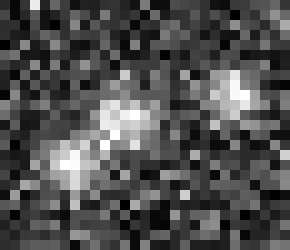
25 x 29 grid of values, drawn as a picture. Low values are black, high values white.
On average the colour sits 30% of the way up the scale. Most values sit low, with a long tail of high ones. There is no overall slope. The halves do not mirror each other. Three bumps rise from the field. No row or column stands out.
